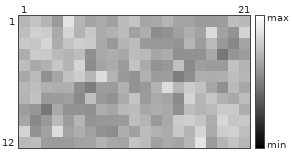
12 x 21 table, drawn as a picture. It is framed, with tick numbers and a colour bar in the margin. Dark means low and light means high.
There are no regular stripes. On average the colour sits 70% of the way up the scale. It looks the same turned upside down. There is no overall slope. The histogram is bell-shaped.
